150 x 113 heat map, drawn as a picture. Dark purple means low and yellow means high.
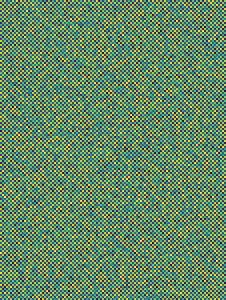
No overall slope runs across the table. Overall the values sit about 50% of the way up the scale. The field is checkered. No seam splits the table. The histogram has two humps. No single row or column stands out from its neighbours.
